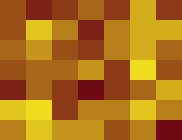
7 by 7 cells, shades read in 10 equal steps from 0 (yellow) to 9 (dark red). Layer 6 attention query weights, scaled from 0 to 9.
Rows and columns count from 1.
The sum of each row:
42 27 32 32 43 21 30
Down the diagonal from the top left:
6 1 6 3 7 1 9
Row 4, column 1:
6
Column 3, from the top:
7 4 6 5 7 7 3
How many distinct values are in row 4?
5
